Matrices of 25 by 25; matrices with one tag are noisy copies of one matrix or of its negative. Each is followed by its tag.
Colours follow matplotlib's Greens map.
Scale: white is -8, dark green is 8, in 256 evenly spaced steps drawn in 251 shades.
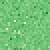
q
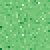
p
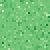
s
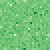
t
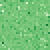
s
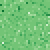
s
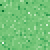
s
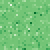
t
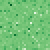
t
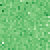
s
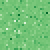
q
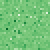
q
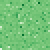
p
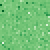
s
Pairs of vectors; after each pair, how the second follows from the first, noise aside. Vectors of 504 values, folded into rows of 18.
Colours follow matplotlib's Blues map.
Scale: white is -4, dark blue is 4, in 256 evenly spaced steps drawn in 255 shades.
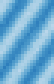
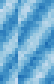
wrapped around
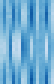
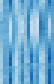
wrapped around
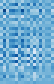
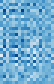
copied
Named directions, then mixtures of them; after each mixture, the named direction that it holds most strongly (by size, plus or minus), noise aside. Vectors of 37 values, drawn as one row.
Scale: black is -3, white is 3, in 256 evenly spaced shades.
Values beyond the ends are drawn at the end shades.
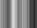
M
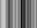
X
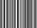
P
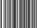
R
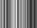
M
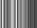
M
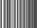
R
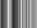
X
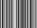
R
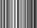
P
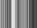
M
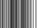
M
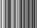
R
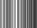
M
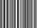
P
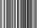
P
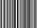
P
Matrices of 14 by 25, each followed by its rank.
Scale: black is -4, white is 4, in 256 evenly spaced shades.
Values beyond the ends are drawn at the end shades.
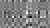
two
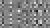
two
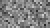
full rank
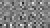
three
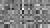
three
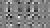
two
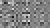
three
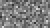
full rank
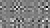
two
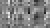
two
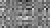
three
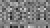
three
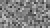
full rank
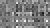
three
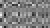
two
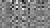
two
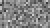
full rank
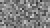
full rank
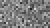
full rank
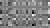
two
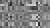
three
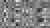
three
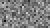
full rank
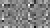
three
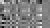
two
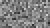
full rank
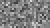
full rank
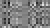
two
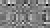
three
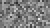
full rank
